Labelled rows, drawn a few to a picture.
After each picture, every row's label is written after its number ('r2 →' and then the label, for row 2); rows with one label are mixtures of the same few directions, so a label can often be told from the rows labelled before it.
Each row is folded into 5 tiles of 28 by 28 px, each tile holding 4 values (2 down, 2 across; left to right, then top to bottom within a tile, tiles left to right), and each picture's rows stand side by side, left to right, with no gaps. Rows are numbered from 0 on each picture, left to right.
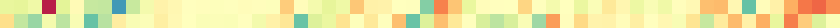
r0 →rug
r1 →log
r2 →log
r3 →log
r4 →log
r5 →rug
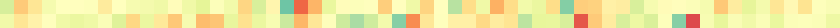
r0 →log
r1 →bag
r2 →log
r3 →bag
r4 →log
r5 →log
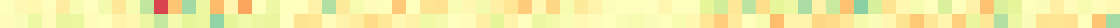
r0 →bag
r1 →log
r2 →rug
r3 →rug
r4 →log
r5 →rug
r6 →log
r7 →log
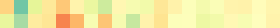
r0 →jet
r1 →jet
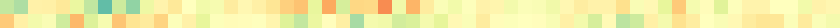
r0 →rug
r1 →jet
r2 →rug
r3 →jet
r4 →bag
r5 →jet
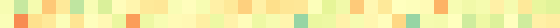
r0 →log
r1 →rug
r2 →log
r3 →jet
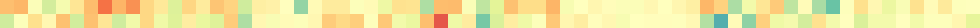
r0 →rug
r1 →bag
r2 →jet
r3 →jet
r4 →jet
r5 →jet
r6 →log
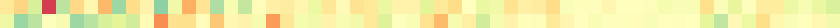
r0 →rug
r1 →log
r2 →bag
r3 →jet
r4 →rug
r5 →jet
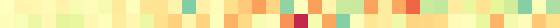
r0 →bag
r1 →rug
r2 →jet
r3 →rug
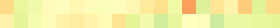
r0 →log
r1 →rug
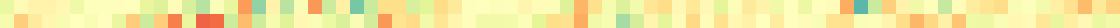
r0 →log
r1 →bag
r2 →bag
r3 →log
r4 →jet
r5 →log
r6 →log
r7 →rug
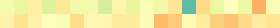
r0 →rug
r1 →rug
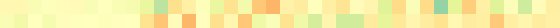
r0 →jet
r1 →jet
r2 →bag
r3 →log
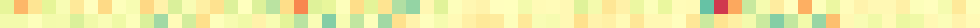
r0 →log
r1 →jet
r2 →jet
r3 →jet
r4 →log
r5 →log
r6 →bag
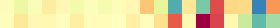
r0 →log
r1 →bag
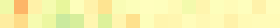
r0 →jet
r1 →rug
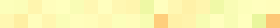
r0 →jet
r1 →log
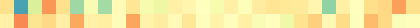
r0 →log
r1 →jet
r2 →rug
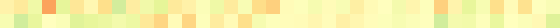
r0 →rug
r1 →jet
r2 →bag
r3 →log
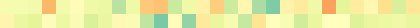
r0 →rug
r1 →jet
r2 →rug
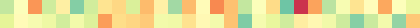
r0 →bag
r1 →bag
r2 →log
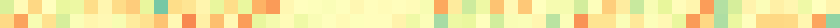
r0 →jet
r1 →jet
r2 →log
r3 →log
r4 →log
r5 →log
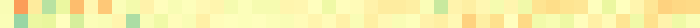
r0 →log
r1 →jet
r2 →rug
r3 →jet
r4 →rug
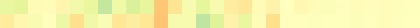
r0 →rug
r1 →jet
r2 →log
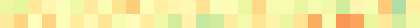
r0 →jet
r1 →bag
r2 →bag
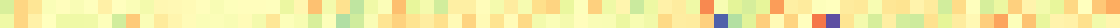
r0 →log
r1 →log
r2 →bag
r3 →jet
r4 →bag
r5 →log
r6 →bag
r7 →jet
